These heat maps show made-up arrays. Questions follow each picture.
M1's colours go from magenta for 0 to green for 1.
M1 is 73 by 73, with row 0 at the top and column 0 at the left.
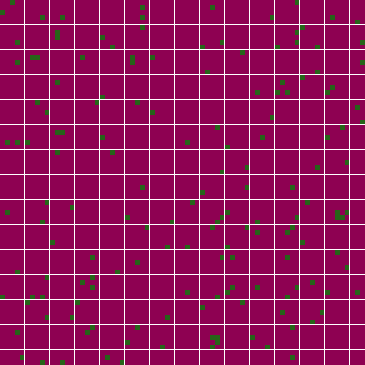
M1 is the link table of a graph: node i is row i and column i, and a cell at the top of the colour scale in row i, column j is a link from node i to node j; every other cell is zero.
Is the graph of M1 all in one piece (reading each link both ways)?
no
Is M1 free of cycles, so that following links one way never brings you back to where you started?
no
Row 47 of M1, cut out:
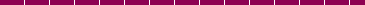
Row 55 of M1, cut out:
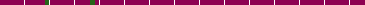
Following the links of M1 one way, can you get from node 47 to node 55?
no
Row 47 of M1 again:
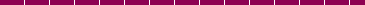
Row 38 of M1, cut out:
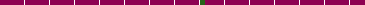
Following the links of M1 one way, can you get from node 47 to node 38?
no
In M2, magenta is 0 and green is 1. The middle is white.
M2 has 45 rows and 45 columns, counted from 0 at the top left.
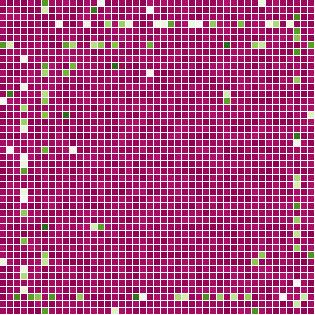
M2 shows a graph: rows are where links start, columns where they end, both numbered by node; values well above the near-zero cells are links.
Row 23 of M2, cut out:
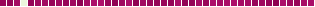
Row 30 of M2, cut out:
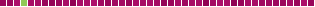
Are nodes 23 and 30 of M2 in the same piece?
yes
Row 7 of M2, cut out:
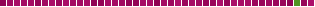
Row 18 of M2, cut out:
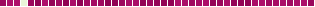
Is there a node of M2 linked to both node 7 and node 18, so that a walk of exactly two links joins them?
no
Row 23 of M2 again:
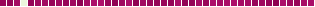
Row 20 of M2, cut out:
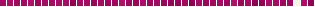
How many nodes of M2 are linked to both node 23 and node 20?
0
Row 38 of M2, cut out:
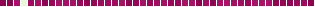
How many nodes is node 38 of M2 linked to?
1
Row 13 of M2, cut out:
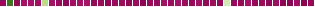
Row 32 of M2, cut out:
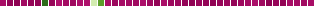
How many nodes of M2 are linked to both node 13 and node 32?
1
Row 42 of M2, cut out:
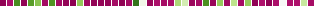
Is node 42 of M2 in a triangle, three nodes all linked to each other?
no
